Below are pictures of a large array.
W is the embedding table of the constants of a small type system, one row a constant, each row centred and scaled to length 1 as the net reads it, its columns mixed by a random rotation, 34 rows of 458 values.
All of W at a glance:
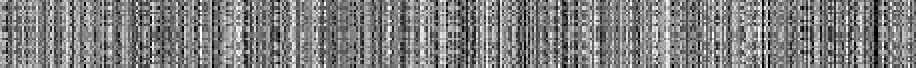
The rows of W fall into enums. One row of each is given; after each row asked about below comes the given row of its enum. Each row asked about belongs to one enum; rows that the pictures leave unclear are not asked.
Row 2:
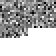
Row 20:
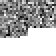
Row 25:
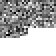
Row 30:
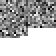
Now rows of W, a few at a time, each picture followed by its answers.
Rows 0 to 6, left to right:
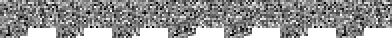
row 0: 20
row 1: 2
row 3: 25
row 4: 25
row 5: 2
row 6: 20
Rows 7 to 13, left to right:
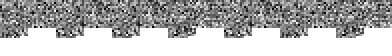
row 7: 2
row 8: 30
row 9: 30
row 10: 25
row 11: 30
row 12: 2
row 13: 25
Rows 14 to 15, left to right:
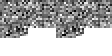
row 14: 25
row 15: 25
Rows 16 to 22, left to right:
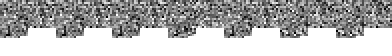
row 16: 20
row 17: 20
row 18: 20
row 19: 25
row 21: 30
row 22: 30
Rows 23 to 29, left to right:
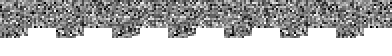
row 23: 2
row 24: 30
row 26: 25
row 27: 20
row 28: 30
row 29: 2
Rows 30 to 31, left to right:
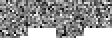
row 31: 20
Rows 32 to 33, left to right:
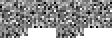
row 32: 2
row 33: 2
